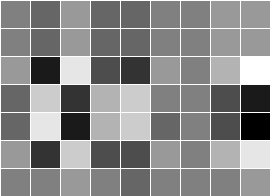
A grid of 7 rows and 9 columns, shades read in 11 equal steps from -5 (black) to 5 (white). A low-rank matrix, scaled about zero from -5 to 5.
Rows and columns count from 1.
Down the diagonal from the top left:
0 -1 4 2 3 1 0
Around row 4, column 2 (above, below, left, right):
-4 4 -1 -3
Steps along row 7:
same up down down up same same up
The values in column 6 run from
-1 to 1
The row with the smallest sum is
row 5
